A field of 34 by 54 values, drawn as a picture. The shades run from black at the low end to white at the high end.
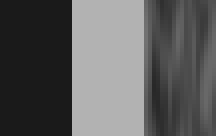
The table splits into one row of 3 panels. Panel 1,1: very low, flat. Panel 1,2: high, flat. Panel 1,3: low, streaked downward.
